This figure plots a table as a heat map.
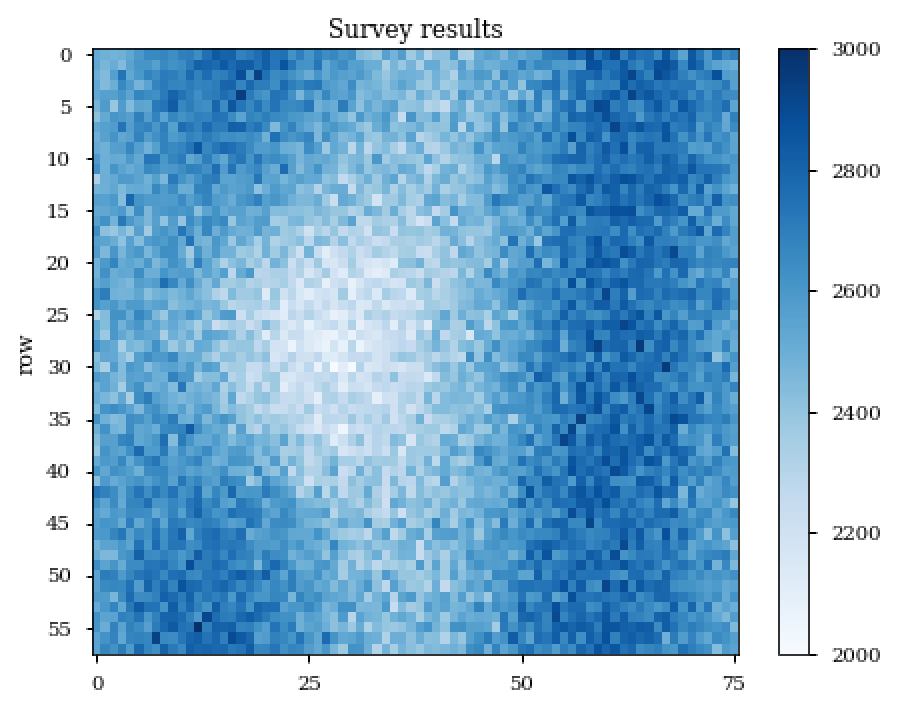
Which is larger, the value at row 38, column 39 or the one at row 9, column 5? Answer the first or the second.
the second
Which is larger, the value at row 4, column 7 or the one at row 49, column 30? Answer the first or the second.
the first
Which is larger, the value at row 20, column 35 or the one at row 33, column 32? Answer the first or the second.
the second
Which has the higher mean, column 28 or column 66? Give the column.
66
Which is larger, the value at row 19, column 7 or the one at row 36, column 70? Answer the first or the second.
the second
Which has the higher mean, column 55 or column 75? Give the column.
55
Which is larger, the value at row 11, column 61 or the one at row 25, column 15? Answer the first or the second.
the first
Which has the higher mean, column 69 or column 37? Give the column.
69
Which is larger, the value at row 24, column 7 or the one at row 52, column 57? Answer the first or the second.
the second
